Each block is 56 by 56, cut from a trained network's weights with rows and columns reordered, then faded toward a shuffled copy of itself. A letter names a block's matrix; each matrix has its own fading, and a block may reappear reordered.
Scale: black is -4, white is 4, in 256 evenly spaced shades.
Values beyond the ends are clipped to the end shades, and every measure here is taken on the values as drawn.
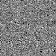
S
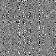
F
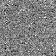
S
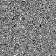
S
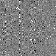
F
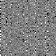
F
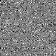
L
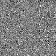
S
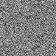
S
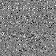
L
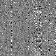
F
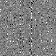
F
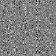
F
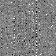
F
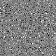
L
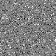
L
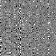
F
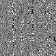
F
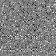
L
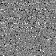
L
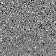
L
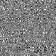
L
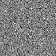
S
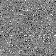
L
